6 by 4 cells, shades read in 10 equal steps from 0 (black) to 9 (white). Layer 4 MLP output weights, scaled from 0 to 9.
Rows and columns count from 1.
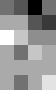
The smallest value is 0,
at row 1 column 3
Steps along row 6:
down up up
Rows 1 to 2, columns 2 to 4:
3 0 4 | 6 3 2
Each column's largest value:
9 7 7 8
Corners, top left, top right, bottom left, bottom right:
4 4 6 8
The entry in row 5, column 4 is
6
